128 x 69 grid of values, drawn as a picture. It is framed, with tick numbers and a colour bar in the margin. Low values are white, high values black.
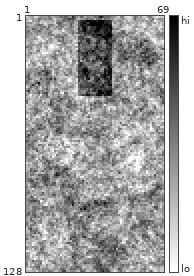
Grain: blotchy. Odd patch: higher, in the top middle. Stripes: none. Mirror symmetry: none. Ninth with the lowest average: middle right. Ninth with the highest average: top middle. Slope: none.
